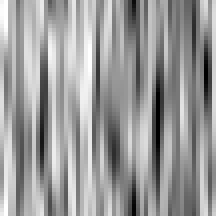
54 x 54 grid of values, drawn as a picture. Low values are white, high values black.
Grain: streaks running down. Ninth with the lowest average: top left. Average level on the scale: 40%.
